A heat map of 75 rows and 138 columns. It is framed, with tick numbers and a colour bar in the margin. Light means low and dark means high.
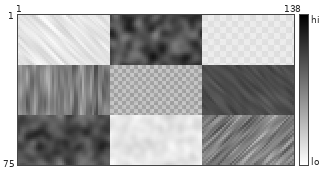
The table splits into 3 rows of 3 panels. Panel 1,1: very low, slanting down to the right, faint in contrast. Panel 1,2: high, blotchy. Panel 1,3: very low, checkered, faint in contrast. Panel 2,1: middling, streaked downward. Panel 2,2: low, checkered. Panel 2,3: high, slanting down to the right, faint in contrast. Panel 3,1: high, blotchy. Panel 3,2: very low, blotchy, faint in contrast. Panel 3,3: middling, slanting up to the right.
